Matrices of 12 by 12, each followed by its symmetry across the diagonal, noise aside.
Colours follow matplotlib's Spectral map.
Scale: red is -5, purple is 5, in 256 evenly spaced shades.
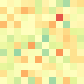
neither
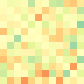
antisymmetric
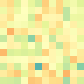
neither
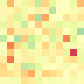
neither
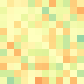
antisymmetric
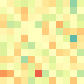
antisymmetric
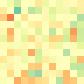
antisymmetric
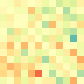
antisymmetric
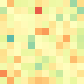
antisymmetric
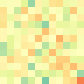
neither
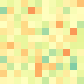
neither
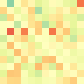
neither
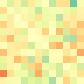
antisymmetric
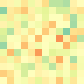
neither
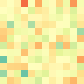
neither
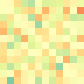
antisymmetric
